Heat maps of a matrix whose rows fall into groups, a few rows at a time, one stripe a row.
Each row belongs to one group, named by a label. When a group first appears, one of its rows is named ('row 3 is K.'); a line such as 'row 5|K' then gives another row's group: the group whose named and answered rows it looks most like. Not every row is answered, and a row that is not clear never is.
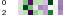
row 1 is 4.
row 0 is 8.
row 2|8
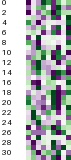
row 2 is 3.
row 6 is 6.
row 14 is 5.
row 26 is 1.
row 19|1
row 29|1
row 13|4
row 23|4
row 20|1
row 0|3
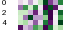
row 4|6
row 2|6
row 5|3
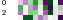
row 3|4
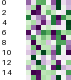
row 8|5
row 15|8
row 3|1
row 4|6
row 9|8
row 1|8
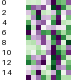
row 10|5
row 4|1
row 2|8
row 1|1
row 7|1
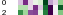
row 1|6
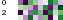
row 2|3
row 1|6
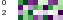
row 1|3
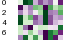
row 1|3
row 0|4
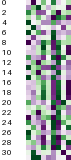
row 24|1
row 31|4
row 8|3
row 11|1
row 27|1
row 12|8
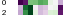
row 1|4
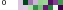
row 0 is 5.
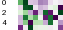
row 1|4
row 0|4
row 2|6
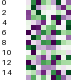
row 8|3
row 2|4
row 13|4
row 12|3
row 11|6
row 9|4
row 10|5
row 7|4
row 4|6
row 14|6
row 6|3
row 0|8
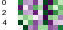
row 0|1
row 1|3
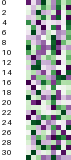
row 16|3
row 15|5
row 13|4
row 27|5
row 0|3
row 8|1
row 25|6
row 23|3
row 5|6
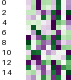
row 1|8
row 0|8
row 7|3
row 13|1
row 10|4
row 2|6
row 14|6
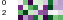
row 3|3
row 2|4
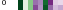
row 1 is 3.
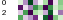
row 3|1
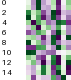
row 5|8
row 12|6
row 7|6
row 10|4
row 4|5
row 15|1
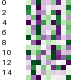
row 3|8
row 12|4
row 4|3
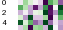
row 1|6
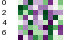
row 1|4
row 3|1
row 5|5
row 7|3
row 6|8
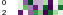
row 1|6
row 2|3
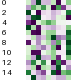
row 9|6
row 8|3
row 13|8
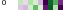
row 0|5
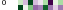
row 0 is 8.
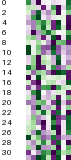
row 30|3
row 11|8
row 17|3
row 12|8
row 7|6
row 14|5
